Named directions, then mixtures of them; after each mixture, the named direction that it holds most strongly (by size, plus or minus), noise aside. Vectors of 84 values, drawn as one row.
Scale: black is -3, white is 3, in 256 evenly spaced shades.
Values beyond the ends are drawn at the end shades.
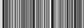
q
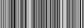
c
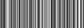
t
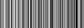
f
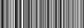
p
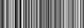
p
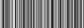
q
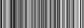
c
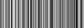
f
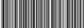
q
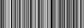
t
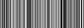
c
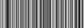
t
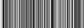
q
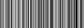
f
